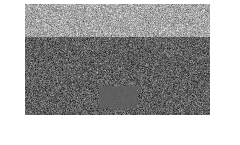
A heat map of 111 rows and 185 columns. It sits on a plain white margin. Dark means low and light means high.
The bottom middle is the smoothest part. The top part is higher, up to a seam about 30% of the way down. In the bottom middle lies a patch that is calmer than the rest. There are no regular stripes.
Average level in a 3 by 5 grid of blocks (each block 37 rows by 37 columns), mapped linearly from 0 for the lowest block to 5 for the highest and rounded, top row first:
55555 / 00000 / 00000
